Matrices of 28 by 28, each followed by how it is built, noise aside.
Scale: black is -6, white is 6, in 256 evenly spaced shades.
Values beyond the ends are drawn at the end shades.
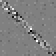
banded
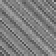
Toeplitz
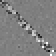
banded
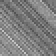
Toeplitz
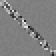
banded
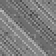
Toeplitz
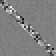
banded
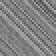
Toeplitz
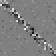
banded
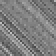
Toeplitz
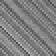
Toeplitz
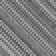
Toeplitz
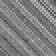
Toeplitz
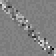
banded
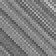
Toeplitz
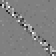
banded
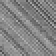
Toeplitz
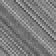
Toeplitz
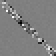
banded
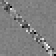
banded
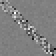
banded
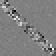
banded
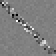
banded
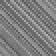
Toeplitz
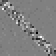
banded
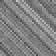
Toeplitz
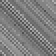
Toeplitz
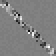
banded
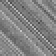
Toeplitz
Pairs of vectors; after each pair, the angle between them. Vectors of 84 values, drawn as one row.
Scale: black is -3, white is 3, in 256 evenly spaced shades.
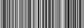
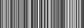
nearly opposite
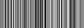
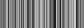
partly opposed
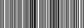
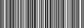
partly aligned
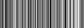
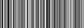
orthogonal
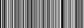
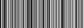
nearly parallel
